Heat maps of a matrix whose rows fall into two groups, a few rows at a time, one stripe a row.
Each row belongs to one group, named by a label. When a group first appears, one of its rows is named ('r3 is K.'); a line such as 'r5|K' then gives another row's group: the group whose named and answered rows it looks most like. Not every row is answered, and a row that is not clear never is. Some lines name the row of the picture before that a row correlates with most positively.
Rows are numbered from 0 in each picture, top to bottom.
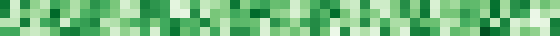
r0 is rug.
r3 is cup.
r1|rug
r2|cup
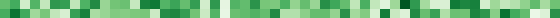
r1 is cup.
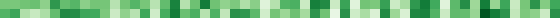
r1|cup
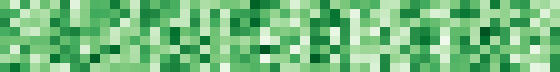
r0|rug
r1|rug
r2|rug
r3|cup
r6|cup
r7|cup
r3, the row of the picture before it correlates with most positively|1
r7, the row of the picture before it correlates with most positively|1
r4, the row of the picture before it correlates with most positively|0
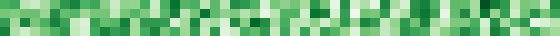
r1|cup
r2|rug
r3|rug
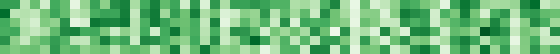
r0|rug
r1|rug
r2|rug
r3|cup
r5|cup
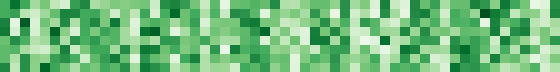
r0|cup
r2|rug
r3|rug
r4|cup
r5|rug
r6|rug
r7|rug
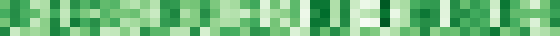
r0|cup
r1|cup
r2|cup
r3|rug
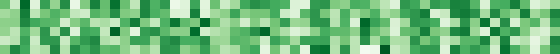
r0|rug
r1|rug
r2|cup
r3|rug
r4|cup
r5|cup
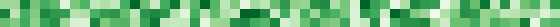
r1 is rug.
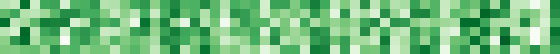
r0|cup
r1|cup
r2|rug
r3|cup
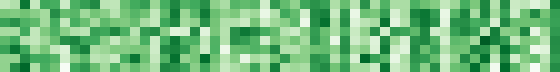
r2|cup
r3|rug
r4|cup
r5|cup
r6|cup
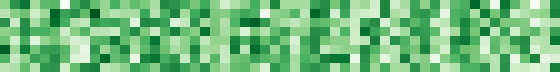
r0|cup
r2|rug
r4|rug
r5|rug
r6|rug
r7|cup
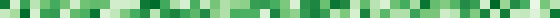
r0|rug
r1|cup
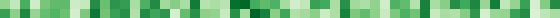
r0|rug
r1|rug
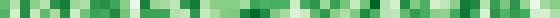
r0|rug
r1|rug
